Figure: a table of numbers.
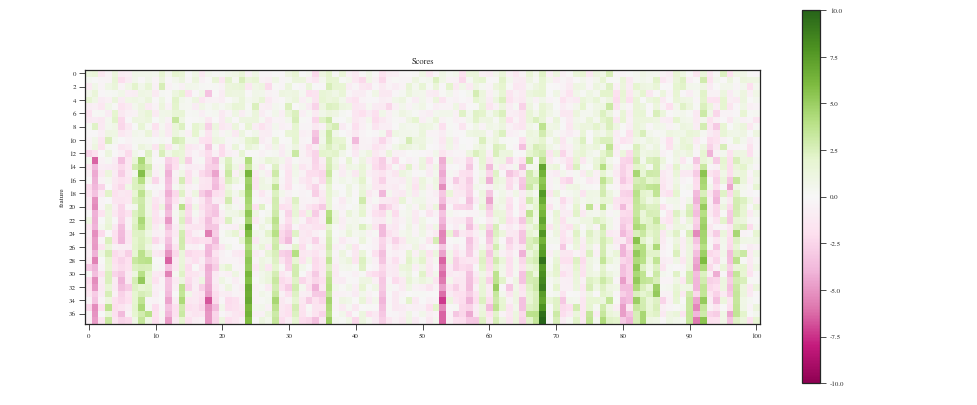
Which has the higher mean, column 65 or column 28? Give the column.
28
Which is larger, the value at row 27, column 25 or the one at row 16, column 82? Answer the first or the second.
the second
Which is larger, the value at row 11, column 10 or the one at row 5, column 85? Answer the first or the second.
the second
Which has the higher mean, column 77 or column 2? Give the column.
77
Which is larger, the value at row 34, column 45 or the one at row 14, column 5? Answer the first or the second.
the first
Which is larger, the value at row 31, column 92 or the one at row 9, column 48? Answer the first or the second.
the first
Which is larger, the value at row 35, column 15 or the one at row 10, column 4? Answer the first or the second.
the second
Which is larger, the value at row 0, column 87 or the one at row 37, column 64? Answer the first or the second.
the second
